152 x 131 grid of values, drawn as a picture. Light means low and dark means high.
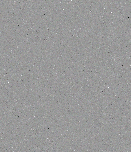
Slope: none. Average level on the scale: 40%. Histogram: heavy tails on both sides. Mirror symmetry: none. Seam: none. Grain: fine. Odd rows or columns: none. Stripes: none.
